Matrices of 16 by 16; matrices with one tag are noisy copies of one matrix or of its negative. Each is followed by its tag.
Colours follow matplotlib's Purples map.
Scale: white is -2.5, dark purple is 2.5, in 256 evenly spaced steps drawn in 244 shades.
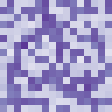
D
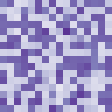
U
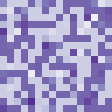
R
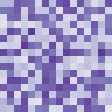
U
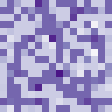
D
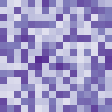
R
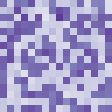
D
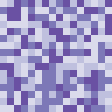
U
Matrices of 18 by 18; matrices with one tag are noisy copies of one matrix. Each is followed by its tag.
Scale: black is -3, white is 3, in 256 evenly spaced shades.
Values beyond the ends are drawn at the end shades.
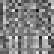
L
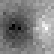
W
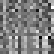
L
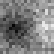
W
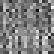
L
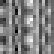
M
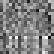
L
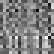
L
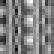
M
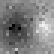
W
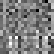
L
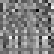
L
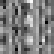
M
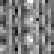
M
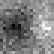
W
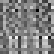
L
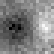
W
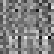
L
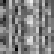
M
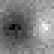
W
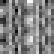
M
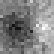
W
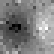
W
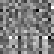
L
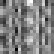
M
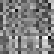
L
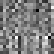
L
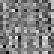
L
